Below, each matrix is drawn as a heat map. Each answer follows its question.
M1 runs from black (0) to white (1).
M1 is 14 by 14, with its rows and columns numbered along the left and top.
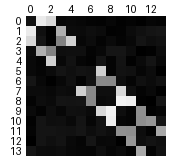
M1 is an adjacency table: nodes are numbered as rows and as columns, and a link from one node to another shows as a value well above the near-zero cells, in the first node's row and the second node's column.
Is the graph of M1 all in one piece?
no
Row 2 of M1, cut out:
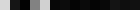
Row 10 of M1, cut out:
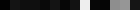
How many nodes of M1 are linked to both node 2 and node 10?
0
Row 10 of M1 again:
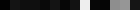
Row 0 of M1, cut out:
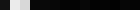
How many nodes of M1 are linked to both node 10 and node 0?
0
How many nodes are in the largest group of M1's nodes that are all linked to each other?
2
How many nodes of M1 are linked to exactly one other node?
4
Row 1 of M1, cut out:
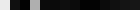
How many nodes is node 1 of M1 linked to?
2
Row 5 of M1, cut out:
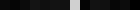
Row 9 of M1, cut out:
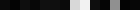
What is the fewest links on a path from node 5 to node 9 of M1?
2
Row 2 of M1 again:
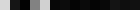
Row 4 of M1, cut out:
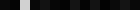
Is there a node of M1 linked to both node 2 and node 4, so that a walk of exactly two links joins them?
no
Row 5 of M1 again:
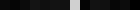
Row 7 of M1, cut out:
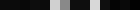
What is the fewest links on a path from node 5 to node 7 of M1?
1
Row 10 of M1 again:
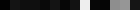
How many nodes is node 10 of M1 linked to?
3
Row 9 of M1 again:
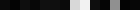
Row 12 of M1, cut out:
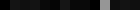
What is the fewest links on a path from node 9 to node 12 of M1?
3
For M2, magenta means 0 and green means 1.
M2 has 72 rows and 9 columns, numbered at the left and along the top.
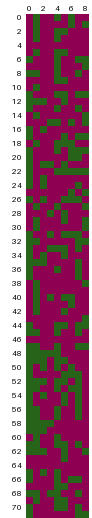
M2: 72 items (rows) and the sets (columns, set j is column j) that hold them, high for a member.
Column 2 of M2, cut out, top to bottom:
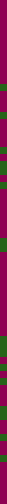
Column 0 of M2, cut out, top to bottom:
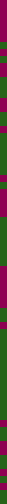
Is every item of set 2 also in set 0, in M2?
yes
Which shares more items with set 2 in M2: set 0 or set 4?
set 0
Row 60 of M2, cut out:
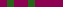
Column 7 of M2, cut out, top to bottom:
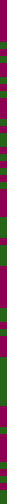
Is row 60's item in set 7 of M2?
no
